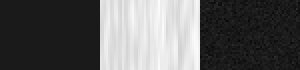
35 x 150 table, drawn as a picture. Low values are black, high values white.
The table splits into one row of 3 panels. Panel 1,1: very low, flat. Panel 1,2: very high, streaked downward, faint in contrast. Panel 1,3: very low, fine-grained, faint in contrast.
